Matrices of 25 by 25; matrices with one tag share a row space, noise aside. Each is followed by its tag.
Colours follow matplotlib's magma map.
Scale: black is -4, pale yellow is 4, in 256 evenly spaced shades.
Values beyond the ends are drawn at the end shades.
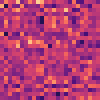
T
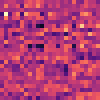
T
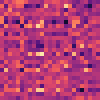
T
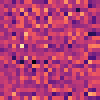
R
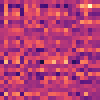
T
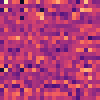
T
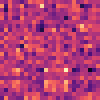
T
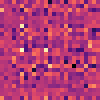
R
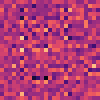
R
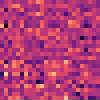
T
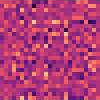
R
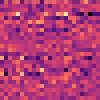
T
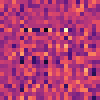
R
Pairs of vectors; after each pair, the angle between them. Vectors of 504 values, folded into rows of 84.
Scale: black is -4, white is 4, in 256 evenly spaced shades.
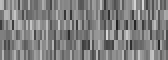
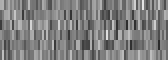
nearly parallel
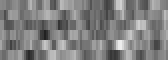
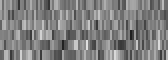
partly opposed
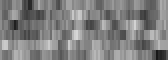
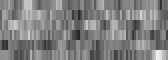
nearly opposite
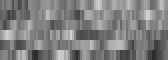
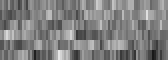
nearly parallel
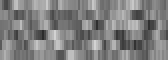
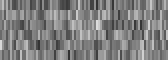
partly opposed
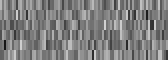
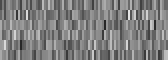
nearly opposite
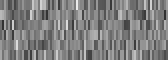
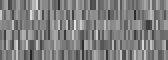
partly aligned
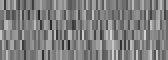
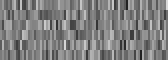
partly aligned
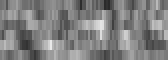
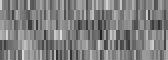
partly opposed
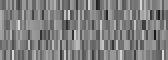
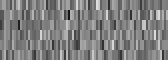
nearly opposite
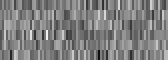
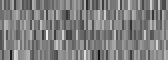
nearly parallel
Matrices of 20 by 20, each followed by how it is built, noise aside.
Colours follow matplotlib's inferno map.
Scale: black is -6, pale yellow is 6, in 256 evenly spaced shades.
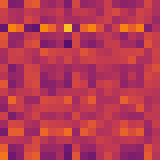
low rank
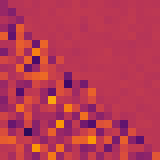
lower triangular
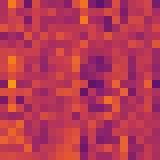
low rank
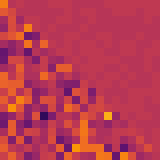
lower triangular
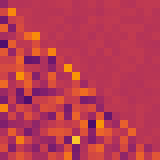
lower triangular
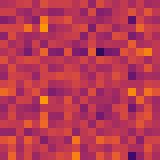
low rank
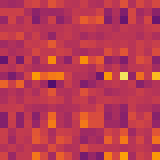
low rank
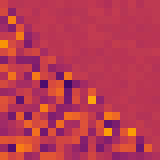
lower triangular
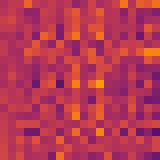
low rank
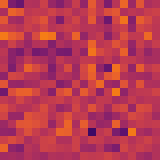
low rank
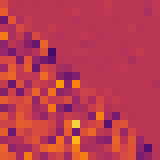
lower triangular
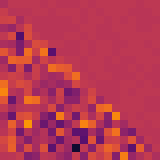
lower triangular
